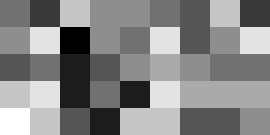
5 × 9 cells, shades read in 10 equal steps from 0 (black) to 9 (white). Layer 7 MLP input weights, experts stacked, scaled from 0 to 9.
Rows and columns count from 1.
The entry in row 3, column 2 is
4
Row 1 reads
4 2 7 5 5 4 3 7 2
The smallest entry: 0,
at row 2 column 3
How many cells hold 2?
2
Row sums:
39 46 35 47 45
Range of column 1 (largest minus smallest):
6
